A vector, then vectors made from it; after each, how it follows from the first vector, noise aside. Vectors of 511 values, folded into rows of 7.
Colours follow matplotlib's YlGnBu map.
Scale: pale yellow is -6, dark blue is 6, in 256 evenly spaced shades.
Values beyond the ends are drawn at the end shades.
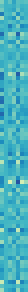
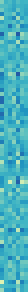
copied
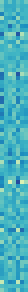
copied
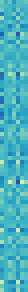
copied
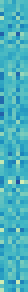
copied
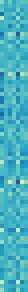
copied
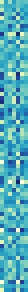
scaled up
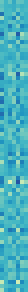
copied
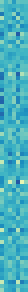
copied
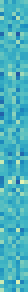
copied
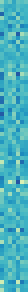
copied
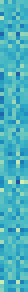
copied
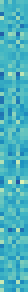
copied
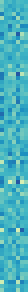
copied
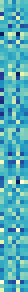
scaled up
